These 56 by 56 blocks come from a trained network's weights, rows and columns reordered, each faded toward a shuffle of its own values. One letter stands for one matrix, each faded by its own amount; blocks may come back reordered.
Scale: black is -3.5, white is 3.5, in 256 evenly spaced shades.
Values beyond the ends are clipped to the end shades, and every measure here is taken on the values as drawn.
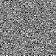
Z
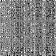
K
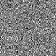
Z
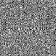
Z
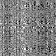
K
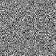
Z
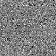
Z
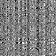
K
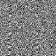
Z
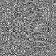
Z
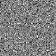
Z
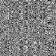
Z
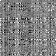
K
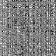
K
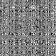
K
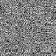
Z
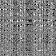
K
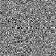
Z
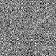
Z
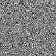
Z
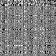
K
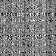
K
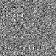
Z
